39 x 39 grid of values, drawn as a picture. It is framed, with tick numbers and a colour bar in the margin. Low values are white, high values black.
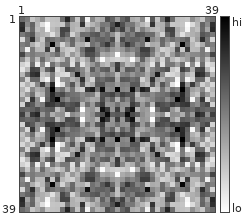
Its left and right halves mirror each other, and so do its top and bottom. No seam splits the table. No overall slope runs across the table. No single row or column stands out from its neighbours.
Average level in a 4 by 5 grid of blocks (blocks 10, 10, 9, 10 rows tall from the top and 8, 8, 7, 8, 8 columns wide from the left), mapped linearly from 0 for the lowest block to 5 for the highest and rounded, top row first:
0 1 2 1 0 | 2 2 5 2 2 | 2 2 5 2 2 | 0 1 2 1 0
